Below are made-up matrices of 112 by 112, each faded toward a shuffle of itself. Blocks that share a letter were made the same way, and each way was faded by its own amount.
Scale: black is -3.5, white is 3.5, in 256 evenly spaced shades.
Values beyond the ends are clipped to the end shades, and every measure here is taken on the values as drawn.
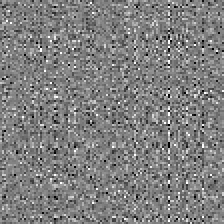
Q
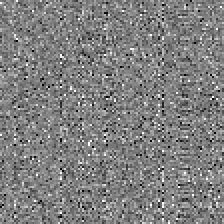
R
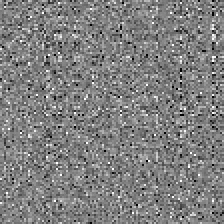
R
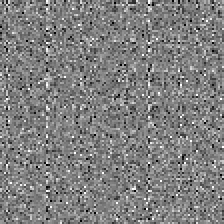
R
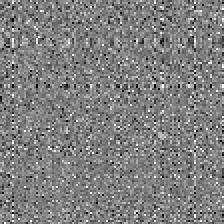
Q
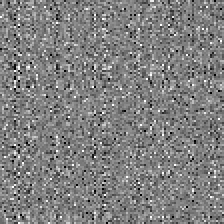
R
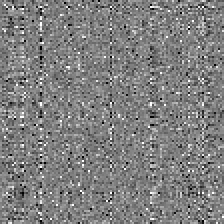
Q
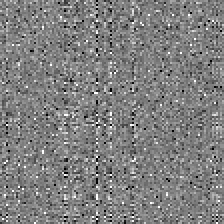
Q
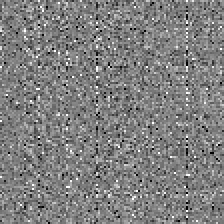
R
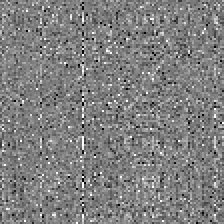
R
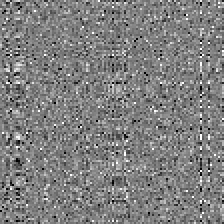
Q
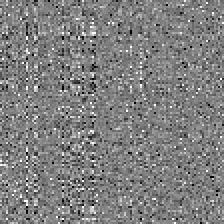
Q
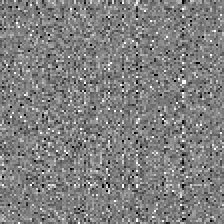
R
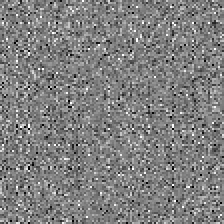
R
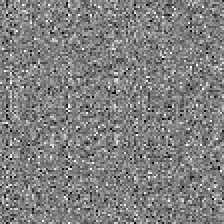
R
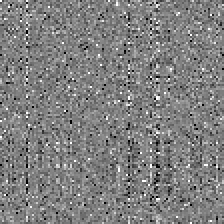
R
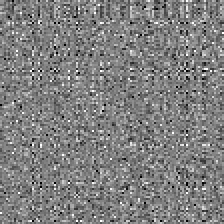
Q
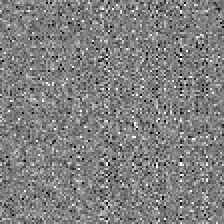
R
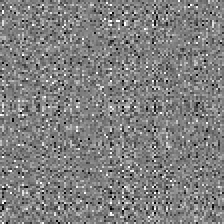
Q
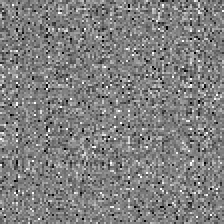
R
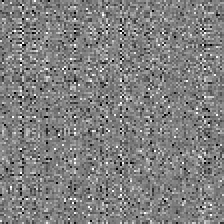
Q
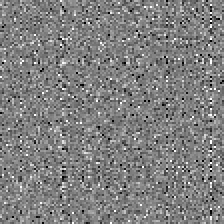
R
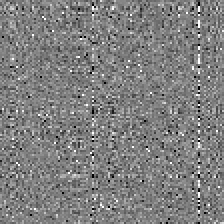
Q
